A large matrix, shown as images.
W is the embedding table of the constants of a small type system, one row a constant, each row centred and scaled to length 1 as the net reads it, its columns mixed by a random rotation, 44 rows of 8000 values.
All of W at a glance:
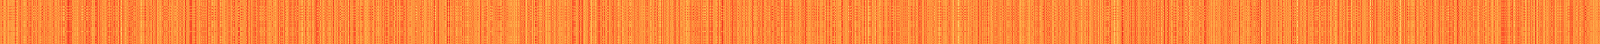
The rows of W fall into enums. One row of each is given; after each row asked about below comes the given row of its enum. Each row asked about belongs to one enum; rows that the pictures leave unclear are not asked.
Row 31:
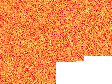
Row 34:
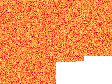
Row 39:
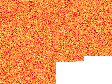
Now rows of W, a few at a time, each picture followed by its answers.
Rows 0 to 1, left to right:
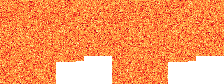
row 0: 39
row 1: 34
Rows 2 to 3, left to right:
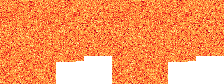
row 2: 39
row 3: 39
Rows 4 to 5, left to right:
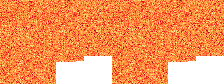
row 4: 39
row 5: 39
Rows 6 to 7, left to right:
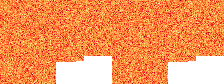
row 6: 31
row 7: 34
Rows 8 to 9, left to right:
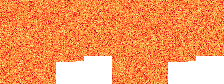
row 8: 39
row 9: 31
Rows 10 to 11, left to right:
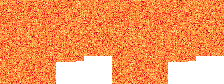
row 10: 34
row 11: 39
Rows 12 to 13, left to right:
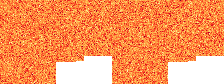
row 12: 31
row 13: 34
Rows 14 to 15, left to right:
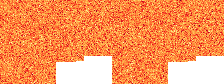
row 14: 31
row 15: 39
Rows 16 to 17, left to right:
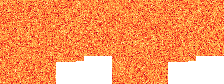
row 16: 34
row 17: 31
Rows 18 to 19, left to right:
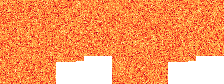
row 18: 34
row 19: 31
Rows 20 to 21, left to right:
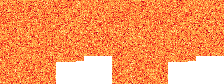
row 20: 34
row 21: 39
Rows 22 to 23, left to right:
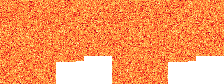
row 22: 39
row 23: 34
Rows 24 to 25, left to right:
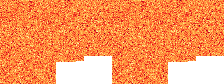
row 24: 39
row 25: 39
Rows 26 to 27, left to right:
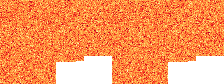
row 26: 39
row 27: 34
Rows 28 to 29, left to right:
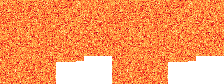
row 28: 34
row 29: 34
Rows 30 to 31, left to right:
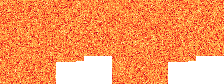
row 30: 34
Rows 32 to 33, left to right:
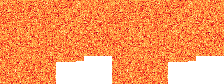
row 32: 34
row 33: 34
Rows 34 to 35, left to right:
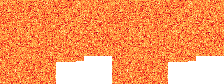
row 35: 34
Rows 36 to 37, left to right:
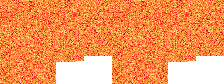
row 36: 39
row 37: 39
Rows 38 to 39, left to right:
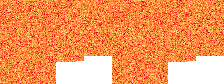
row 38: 34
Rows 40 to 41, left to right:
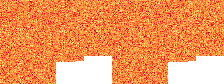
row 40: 39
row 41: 34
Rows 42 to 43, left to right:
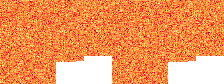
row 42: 39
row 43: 34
